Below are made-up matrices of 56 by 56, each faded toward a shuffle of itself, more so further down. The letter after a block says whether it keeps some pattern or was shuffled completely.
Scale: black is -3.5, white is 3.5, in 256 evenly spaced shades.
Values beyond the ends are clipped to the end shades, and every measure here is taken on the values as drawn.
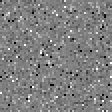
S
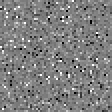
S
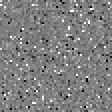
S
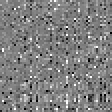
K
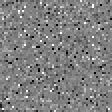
S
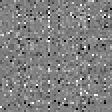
K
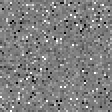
S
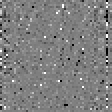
K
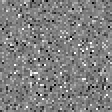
S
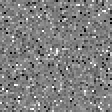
S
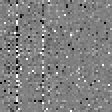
K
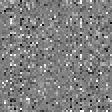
K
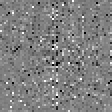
K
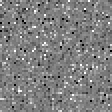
S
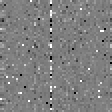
K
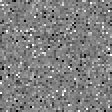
S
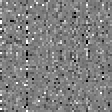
K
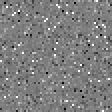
S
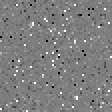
S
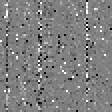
K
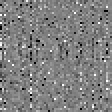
K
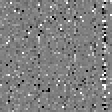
K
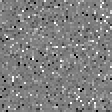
S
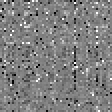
K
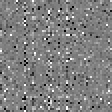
K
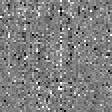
K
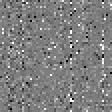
K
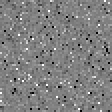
S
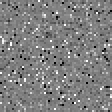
S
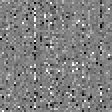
K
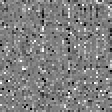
K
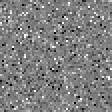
S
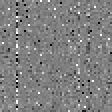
K
